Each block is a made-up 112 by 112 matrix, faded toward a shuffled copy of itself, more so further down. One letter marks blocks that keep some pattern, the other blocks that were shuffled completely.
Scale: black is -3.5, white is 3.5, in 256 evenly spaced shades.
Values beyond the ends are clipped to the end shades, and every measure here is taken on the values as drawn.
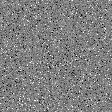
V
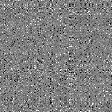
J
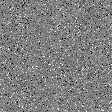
V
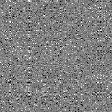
J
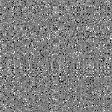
J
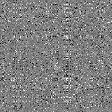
J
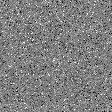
V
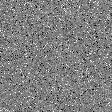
V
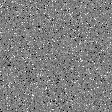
V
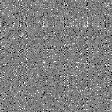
J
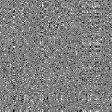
J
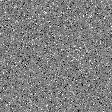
V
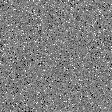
V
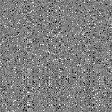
J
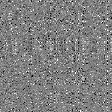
J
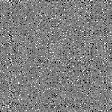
J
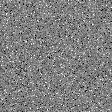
V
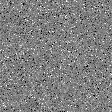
V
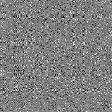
J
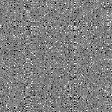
J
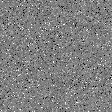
V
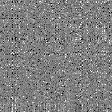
J
